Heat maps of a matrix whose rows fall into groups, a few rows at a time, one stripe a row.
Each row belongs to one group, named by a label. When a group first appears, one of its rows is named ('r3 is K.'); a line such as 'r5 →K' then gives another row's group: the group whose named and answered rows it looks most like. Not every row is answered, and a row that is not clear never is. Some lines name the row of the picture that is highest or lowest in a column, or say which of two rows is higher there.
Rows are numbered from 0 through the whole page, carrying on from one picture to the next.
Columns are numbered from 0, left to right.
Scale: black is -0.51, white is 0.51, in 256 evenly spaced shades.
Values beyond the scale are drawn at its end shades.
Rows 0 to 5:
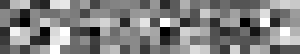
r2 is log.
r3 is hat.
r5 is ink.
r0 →hat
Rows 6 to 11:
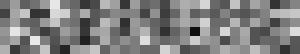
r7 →hat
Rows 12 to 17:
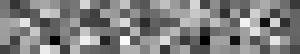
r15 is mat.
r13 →ink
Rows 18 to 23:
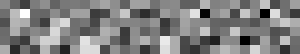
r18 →log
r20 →hat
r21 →ink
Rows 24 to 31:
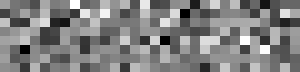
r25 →log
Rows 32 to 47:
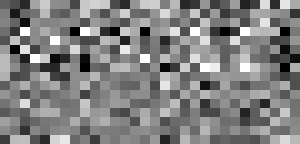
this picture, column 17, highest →35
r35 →mat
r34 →log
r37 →mat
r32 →log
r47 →hat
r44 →log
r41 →log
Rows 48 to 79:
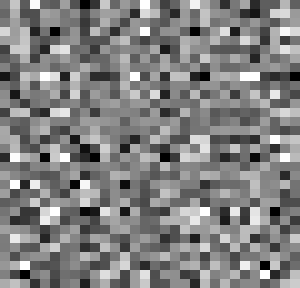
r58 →mat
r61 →log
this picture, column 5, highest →71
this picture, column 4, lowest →65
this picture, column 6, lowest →56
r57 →mat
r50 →ink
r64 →ink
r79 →ink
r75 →ink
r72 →ink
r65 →hat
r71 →ink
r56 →mat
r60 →hat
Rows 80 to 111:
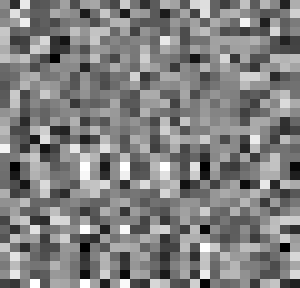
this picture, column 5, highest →104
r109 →ink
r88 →mat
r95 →ink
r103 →ink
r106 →hat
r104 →hat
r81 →ink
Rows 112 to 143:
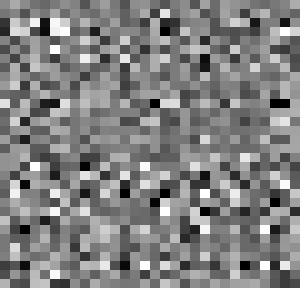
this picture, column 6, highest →115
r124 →hat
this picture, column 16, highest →135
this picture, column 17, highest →123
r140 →ink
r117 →ink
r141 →log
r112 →ink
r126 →hat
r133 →ink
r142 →ink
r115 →hat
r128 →hat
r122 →log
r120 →ink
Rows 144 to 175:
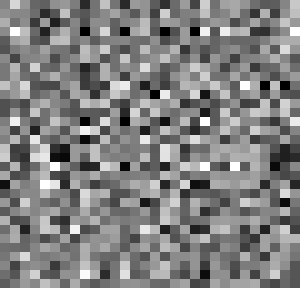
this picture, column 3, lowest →158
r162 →ink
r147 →ink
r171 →log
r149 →log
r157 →ink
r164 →mat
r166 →mat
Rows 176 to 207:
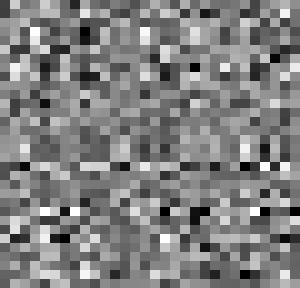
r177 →log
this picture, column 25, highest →199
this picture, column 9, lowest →184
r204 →ink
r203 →log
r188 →mat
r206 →log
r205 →mat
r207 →hat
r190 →ink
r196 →mat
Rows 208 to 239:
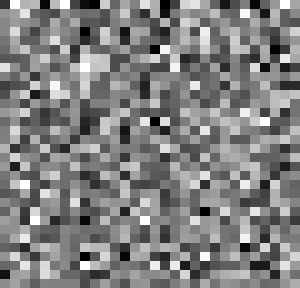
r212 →ink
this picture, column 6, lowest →224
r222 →ink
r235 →log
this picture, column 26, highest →221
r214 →log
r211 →ink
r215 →mat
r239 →ink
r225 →ink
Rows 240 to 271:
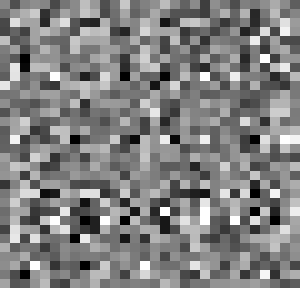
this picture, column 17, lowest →255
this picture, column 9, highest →261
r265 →hat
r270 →log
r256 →log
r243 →log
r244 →mat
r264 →ink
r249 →mat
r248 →ink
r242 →hat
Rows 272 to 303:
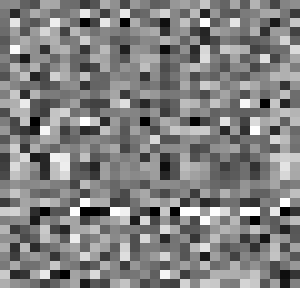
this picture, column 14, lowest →285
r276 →log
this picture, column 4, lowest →295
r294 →log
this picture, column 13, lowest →296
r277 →ink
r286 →ink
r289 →hat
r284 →hat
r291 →hat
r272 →ink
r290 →hat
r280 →hat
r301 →ink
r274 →ink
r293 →ink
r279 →hat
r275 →mat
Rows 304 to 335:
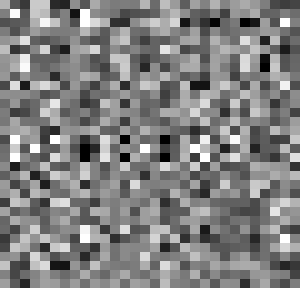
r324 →mat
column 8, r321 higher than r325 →No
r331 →hat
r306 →log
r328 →hat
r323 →hat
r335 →log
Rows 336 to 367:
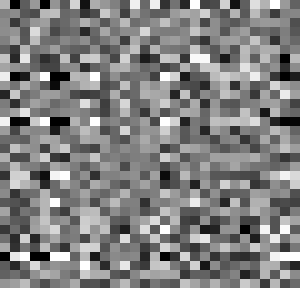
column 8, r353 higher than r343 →Yes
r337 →ink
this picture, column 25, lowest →362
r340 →mat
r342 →mat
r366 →log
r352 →hat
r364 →hat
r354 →ink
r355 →hat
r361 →log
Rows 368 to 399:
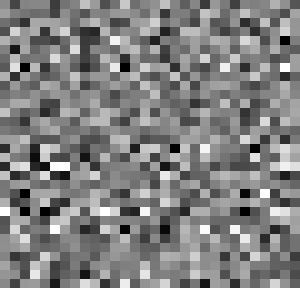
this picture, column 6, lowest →387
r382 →ink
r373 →mat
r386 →hat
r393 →ink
